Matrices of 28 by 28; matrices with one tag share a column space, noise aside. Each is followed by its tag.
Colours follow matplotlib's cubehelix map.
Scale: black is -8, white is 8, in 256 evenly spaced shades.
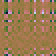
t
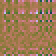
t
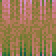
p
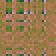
t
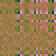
t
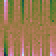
p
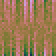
p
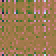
t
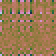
t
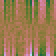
p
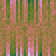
p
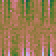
p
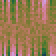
p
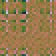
t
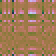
t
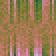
p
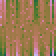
p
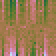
p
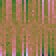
p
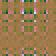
t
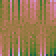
p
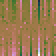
p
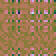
t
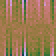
p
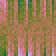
p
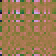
t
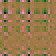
t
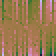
p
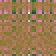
t
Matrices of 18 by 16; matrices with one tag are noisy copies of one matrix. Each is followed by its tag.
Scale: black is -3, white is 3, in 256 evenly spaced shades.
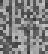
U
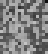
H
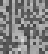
U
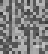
U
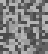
H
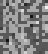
H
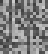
U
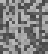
H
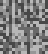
U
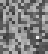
H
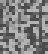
H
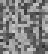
H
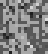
H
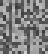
U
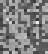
H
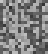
H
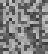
H
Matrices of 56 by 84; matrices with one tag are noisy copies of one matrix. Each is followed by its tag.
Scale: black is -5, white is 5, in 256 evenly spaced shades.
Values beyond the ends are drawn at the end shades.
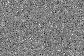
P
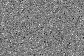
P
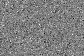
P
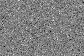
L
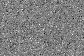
P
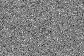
L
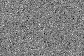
P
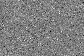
L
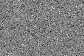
L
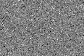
L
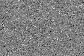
L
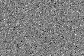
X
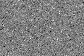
L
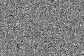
X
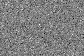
P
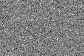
L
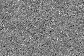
L
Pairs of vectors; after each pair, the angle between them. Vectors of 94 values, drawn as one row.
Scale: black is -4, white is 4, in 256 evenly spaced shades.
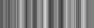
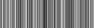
partly opposed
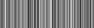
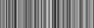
partly aligned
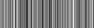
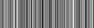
nearly parallel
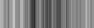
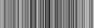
partly aligned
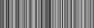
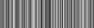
nearly parallel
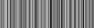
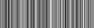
nearly opposite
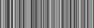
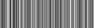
nearly opposite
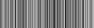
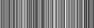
nearly opposite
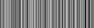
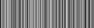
nearly parallel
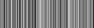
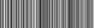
nearly opposite
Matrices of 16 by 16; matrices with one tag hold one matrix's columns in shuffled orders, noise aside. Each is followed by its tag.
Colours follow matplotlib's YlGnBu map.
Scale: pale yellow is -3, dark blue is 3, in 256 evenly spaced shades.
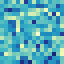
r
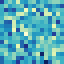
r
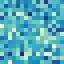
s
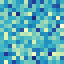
s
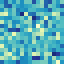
s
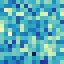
r
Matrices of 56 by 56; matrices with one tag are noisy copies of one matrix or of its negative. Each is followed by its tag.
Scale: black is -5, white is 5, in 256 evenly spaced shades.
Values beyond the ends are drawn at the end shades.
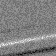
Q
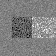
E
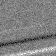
Q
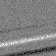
Q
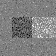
E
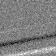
Q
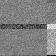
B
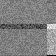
B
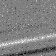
Q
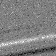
Q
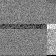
B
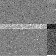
B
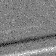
Q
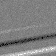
Q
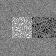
E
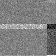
B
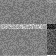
B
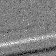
Q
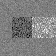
E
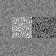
E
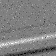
Q
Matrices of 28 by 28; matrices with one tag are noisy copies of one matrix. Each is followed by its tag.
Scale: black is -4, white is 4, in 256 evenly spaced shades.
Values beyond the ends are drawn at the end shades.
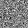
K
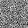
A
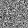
K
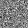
K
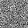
A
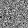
K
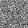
A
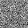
A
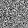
K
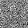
A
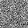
A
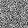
A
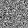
K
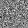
K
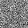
A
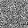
A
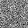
A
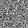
K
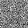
A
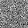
A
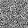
A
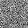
A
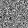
K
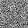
A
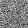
A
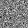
K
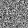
K
